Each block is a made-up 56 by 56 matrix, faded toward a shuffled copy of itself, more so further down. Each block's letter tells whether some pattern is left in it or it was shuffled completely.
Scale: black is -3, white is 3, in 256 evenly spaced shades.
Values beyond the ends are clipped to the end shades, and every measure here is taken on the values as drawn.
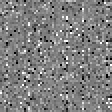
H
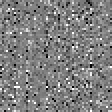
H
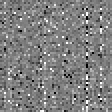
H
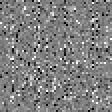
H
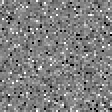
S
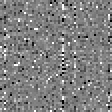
H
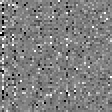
H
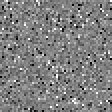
S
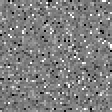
S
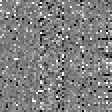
H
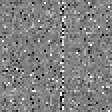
H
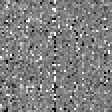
H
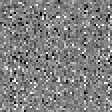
H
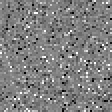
S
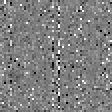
H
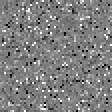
S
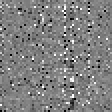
H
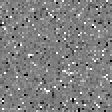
S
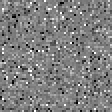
S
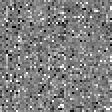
H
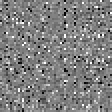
H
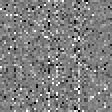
H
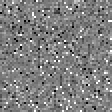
S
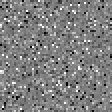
S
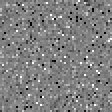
S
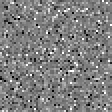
S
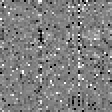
H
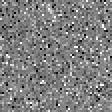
S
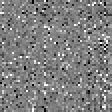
H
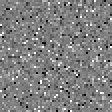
S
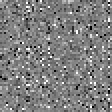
H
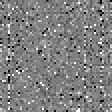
H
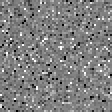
S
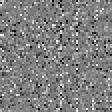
H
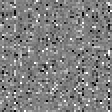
H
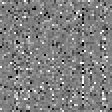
H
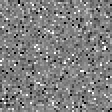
S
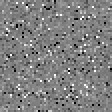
S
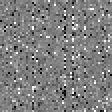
H
